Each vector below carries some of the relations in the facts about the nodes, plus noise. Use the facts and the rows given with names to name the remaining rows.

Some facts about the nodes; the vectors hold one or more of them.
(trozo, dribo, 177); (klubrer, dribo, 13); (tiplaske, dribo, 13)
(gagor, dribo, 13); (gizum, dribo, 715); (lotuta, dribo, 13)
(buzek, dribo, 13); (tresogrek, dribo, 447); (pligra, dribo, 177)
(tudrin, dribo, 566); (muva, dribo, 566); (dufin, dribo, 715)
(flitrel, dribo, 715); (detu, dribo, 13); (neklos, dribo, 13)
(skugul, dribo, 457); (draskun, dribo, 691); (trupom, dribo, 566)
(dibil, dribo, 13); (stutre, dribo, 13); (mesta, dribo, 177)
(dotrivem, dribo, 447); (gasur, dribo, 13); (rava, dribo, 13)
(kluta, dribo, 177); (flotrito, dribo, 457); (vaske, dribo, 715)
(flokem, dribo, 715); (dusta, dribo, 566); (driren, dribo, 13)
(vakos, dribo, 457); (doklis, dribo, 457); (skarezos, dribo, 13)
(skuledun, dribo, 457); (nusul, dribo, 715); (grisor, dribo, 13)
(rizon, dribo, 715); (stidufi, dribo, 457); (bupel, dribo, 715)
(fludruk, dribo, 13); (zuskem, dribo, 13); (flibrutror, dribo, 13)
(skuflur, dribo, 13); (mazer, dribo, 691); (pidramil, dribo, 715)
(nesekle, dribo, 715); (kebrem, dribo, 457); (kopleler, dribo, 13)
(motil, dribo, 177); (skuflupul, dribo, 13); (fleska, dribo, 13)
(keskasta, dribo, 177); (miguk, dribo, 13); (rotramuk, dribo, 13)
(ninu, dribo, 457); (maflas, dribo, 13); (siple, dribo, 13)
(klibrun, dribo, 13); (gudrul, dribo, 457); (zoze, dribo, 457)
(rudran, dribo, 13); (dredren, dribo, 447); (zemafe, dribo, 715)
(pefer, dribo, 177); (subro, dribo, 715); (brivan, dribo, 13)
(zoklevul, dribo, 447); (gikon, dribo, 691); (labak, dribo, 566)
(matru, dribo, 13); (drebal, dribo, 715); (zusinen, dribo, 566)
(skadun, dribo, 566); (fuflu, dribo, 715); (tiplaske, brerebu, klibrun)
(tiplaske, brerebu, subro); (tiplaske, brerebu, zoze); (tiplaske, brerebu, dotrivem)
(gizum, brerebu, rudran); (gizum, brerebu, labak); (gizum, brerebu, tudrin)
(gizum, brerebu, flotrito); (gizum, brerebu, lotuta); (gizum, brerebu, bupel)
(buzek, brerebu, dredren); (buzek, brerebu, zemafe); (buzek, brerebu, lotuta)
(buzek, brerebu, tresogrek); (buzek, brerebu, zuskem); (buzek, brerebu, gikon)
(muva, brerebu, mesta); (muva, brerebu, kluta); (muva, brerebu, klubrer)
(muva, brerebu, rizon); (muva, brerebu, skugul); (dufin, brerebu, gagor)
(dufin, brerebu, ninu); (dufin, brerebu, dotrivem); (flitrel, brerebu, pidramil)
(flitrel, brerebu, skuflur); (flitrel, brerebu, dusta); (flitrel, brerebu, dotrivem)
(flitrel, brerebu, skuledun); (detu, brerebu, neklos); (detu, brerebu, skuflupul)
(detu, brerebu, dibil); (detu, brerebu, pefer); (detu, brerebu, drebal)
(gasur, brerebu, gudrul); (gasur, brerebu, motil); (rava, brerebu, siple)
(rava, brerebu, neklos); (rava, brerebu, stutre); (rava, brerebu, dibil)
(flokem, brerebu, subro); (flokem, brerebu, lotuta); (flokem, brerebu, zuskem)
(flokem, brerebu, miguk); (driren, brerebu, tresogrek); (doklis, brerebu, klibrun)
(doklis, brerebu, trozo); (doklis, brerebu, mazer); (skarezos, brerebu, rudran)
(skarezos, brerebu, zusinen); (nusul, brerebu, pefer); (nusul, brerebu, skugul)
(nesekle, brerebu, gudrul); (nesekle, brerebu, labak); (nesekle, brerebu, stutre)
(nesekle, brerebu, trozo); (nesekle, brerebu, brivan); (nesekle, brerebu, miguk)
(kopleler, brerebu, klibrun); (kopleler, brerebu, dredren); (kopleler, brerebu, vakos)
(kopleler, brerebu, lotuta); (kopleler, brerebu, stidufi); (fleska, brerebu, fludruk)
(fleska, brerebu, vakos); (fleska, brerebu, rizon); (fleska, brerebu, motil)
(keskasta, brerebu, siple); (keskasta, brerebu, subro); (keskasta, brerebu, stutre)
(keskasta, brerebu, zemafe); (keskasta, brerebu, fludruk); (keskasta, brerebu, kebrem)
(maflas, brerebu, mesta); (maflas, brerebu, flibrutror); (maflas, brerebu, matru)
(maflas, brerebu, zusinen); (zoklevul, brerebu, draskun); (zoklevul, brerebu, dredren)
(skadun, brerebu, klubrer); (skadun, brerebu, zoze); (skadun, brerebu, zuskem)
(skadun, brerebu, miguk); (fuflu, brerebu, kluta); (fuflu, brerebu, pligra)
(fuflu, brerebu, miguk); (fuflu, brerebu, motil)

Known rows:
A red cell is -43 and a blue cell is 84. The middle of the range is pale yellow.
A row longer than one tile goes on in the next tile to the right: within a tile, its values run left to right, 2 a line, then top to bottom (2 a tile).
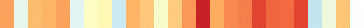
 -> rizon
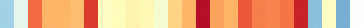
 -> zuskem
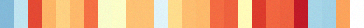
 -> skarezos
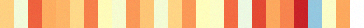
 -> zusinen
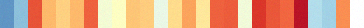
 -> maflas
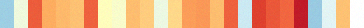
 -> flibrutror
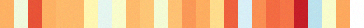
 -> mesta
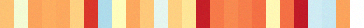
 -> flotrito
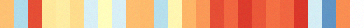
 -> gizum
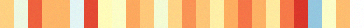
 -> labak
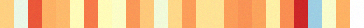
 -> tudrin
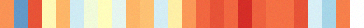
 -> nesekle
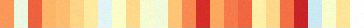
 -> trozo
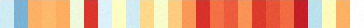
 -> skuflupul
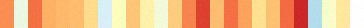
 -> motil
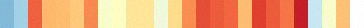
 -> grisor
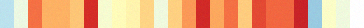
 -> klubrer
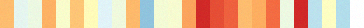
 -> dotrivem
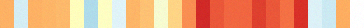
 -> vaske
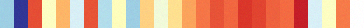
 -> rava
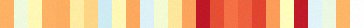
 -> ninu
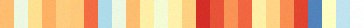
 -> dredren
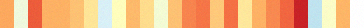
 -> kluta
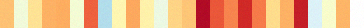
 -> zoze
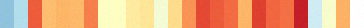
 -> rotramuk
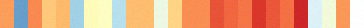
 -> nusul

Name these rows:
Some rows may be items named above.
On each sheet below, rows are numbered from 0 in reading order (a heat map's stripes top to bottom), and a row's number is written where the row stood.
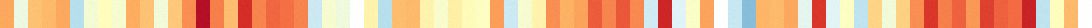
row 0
zemafe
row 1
dusta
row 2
skuflupul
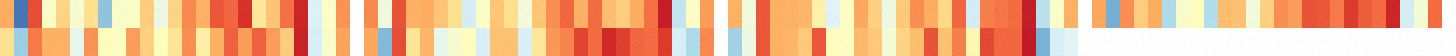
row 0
keskasta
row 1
pligra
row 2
mesta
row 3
nusul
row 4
trupom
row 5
fuflu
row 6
rudran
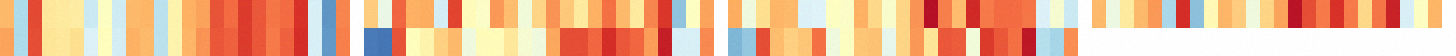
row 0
gizum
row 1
labak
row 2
subro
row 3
kebrem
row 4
gizum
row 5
tiplaske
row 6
maflas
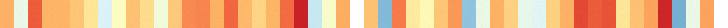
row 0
pligra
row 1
zoklevul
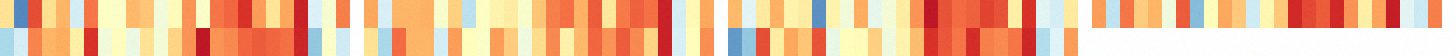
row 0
skadun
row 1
pefer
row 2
pidramil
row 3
doklis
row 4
fludruk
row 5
trupom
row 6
driren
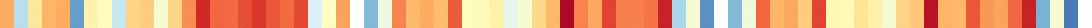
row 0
drebal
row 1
klibrun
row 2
lotuta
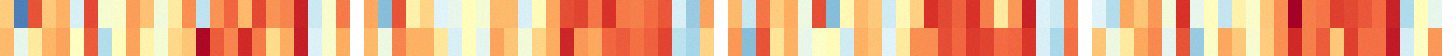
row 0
muva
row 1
flokem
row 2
doklis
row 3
siple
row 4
zoze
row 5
bupel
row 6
fuflu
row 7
skugul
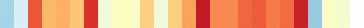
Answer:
brivan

